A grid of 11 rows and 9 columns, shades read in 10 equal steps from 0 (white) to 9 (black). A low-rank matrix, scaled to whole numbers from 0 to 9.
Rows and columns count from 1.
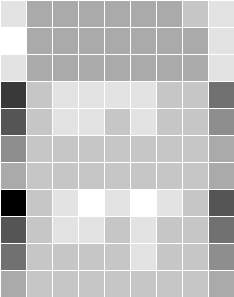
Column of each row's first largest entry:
2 2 2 1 1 1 1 1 1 1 1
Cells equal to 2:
41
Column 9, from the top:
1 1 1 5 4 3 3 6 5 4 3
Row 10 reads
5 2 2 2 2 1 2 2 4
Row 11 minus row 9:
-3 0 1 1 0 1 0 0 -2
